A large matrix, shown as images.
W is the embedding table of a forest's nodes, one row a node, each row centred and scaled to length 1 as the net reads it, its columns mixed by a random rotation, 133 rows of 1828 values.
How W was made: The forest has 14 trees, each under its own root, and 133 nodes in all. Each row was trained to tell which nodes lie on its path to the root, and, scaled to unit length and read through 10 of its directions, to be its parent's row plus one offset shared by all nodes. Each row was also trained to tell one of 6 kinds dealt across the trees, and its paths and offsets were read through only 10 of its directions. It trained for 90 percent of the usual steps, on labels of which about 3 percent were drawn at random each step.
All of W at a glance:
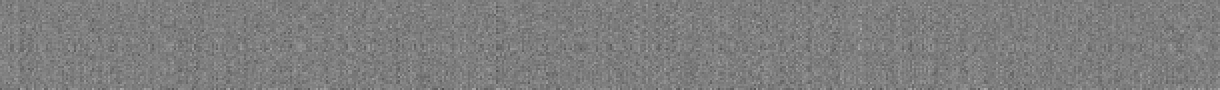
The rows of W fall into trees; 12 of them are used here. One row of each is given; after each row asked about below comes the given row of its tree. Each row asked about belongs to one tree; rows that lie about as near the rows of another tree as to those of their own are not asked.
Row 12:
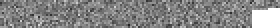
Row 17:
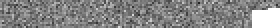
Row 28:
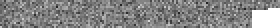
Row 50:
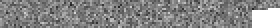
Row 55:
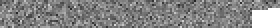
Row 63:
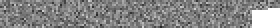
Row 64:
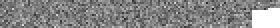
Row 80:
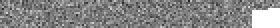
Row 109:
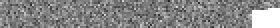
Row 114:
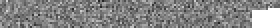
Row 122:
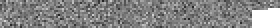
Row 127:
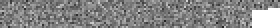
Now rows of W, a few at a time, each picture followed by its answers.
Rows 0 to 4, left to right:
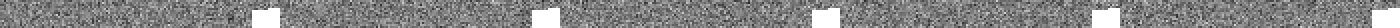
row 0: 64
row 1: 63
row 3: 80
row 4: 55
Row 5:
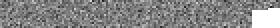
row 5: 63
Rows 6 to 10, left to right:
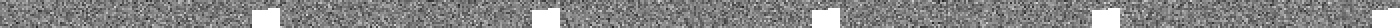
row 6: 12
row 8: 64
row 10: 55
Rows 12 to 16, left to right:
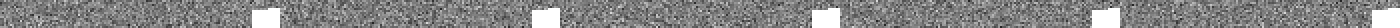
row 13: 55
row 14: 127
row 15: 63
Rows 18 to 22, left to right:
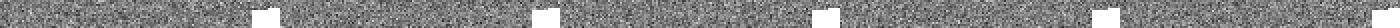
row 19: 114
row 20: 12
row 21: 127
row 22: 64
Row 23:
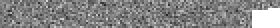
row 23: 127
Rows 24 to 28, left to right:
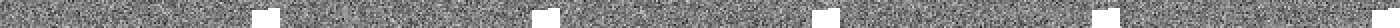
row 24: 17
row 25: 50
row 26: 80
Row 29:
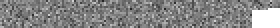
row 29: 114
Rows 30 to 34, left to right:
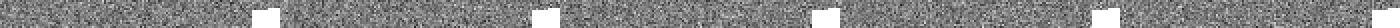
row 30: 17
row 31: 114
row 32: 12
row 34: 127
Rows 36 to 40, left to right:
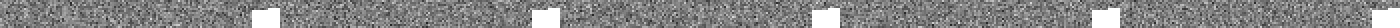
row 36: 50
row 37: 127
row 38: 12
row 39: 127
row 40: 127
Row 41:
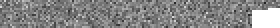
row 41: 12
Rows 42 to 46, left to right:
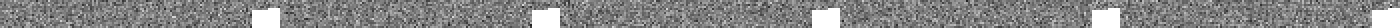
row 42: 12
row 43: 12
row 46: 63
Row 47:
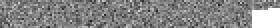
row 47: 127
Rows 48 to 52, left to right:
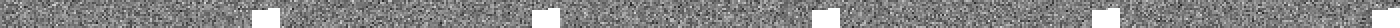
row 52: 55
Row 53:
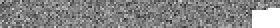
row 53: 17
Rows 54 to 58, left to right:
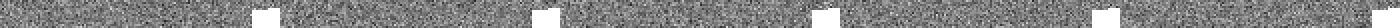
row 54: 80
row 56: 63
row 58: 114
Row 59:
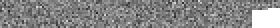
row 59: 109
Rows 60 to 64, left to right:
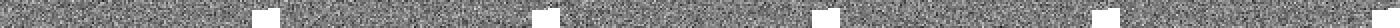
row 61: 114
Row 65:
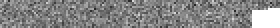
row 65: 114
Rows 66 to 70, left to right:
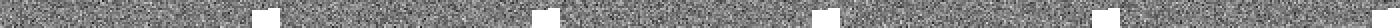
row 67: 17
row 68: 17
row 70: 17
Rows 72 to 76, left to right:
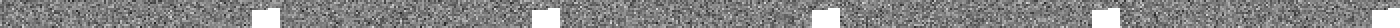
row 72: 17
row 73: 17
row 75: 55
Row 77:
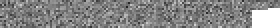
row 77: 63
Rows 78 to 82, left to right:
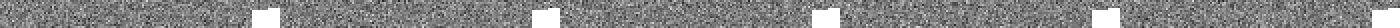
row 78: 80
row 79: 63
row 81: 80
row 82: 114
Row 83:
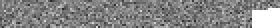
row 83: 127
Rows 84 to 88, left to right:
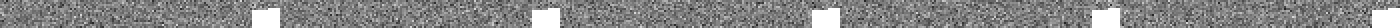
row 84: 55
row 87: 80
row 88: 12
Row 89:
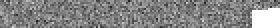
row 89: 55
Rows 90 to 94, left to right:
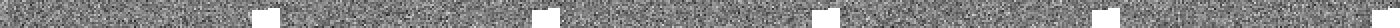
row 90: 114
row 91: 28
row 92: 64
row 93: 28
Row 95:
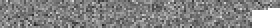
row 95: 114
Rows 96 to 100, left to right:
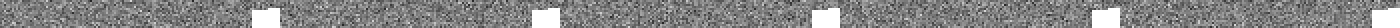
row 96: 127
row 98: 17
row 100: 55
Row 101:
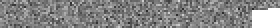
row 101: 50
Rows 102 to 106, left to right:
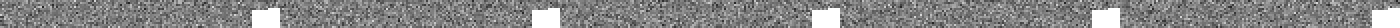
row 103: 114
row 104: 114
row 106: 63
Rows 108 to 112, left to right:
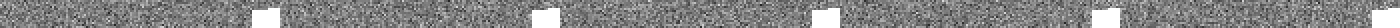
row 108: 80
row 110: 122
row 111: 80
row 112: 63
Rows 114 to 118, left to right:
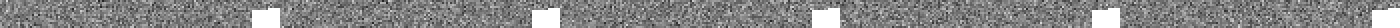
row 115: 55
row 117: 17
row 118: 50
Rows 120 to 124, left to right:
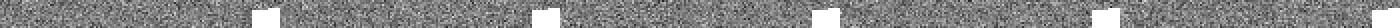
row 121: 12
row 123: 63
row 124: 55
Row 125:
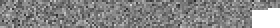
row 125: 55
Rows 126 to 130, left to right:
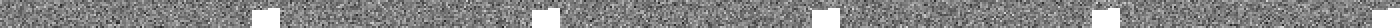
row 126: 122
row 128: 80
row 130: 80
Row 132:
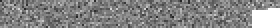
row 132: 80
